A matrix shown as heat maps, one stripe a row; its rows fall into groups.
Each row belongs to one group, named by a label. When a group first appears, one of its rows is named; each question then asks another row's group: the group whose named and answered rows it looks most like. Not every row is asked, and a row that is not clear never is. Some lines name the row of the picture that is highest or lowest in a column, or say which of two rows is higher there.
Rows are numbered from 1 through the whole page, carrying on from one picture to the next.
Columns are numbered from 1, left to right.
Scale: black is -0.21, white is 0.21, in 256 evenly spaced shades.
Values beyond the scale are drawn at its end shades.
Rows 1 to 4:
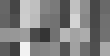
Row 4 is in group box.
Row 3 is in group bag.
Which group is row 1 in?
box
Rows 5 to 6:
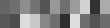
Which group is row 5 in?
bag
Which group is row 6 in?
box
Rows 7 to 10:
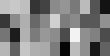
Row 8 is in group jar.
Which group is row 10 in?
box
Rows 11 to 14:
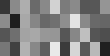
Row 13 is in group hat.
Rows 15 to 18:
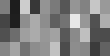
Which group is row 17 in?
hat
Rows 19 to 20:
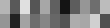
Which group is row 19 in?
box
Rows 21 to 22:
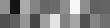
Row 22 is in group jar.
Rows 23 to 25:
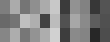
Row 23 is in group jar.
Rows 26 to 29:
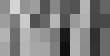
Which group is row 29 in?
box
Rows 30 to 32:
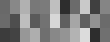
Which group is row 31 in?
jar
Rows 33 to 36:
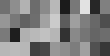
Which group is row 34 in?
jar
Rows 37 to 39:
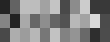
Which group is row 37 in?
hat
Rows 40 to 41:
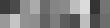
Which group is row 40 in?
hat
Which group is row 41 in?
bag
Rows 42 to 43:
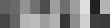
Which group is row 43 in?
hat
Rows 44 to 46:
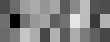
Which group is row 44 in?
hat
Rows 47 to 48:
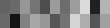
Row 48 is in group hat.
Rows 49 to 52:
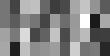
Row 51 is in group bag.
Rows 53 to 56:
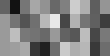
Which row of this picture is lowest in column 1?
53
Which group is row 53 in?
hat
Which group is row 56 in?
bag
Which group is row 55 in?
bag
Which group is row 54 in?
jar
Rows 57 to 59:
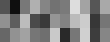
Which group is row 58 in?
bag
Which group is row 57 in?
hat
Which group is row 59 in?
bag
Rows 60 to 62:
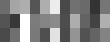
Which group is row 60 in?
jar
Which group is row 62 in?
jar
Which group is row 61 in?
box
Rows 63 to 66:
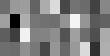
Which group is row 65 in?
box
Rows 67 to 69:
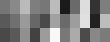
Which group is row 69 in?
jar
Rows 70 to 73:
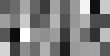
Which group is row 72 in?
box
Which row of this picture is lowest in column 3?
73
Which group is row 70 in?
bag
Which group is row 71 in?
bag
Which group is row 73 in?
box
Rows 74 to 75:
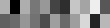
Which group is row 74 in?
box
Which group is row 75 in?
bag
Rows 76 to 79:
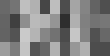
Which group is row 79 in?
bag
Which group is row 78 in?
box
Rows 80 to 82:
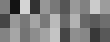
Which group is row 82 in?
jar
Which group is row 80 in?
box
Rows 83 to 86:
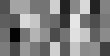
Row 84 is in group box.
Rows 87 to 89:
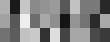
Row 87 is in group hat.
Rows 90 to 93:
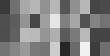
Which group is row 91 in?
jar
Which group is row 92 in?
hat
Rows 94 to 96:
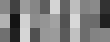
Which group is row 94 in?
jar
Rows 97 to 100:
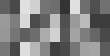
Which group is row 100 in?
box
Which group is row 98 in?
bag
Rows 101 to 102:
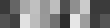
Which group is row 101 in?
hat
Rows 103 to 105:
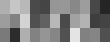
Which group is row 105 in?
box
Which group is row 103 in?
bag
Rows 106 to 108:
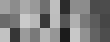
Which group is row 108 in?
box
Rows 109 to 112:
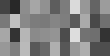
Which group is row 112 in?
bag
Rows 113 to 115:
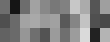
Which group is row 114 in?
hat
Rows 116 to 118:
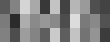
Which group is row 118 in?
jar
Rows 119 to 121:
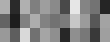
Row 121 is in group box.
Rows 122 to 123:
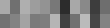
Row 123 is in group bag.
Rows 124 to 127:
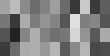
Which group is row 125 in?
box
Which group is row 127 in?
hat
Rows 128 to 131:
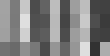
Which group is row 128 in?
bag
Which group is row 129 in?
bag
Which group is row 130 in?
bag
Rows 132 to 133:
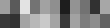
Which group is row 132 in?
box
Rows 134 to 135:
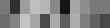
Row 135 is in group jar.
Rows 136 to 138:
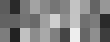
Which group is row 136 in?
hat
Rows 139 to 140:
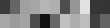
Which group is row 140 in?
bag
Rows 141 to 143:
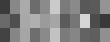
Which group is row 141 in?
jar
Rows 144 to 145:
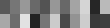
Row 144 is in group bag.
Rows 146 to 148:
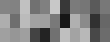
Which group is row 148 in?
bag
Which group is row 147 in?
box
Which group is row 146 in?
jar
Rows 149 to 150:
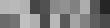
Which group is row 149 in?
bag
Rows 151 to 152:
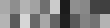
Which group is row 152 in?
box
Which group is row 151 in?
jar
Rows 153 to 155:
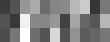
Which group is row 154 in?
box
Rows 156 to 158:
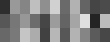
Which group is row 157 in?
bag
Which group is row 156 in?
jar
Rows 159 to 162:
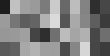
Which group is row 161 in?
bag
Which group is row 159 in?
jar
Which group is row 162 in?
hat
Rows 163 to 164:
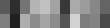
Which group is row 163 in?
hat
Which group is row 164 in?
box
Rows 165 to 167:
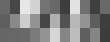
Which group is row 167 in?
jar
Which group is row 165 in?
box
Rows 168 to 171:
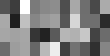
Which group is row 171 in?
jar
